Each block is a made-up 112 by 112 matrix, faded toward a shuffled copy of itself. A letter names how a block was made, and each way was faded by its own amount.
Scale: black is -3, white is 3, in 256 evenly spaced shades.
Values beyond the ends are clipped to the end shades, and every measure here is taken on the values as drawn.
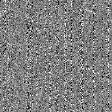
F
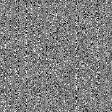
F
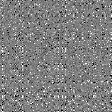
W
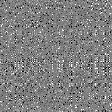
W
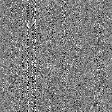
F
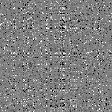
W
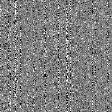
F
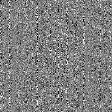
F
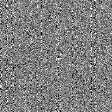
F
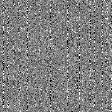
F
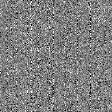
F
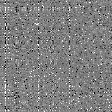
W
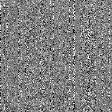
F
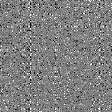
W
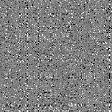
W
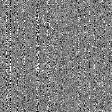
F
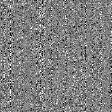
F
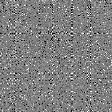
W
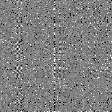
W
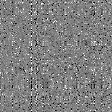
W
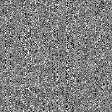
F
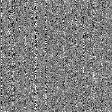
F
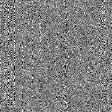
F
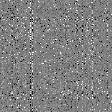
W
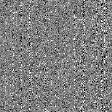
F
